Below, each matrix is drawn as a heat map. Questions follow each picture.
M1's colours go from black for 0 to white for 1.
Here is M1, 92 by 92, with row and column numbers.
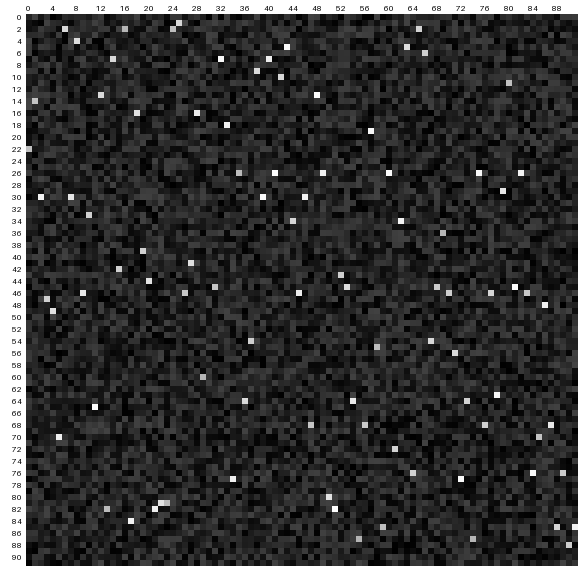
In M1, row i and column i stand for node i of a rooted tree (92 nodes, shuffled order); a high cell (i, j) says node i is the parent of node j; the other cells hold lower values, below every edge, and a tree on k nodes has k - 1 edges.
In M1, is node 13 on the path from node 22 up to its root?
no
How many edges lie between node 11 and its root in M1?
3
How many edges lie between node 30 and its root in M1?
0
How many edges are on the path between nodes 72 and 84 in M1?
6
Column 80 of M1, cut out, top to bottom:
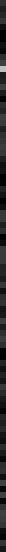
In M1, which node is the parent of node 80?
11
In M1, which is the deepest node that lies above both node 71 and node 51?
46
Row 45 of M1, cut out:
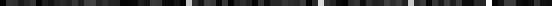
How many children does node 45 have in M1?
4
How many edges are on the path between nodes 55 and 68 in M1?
2
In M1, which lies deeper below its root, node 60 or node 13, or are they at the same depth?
node 13
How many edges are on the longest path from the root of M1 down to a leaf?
7
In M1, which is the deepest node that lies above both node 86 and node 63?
46
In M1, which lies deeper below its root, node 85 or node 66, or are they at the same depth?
the same depth
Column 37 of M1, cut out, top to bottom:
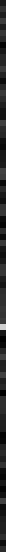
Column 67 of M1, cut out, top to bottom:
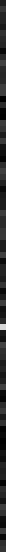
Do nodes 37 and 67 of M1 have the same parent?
yes
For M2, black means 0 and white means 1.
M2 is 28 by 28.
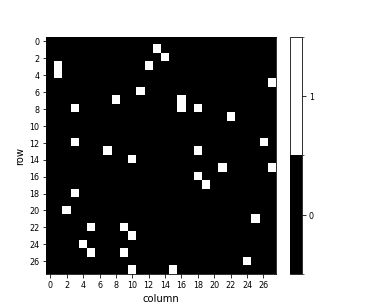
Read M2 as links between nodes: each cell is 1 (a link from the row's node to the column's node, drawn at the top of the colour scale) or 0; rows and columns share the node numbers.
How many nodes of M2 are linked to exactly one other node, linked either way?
6
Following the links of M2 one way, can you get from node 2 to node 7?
no
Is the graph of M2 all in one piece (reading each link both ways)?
no
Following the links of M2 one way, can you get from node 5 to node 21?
yes
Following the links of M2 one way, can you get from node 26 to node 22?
no
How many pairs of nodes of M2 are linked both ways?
3
